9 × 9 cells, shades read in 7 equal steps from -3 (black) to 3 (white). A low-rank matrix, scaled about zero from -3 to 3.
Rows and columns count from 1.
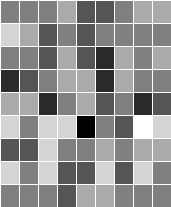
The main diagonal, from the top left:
0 1 -1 1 1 0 0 2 0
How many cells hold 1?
18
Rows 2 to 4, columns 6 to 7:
0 0 | -2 1 | -2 1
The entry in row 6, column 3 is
2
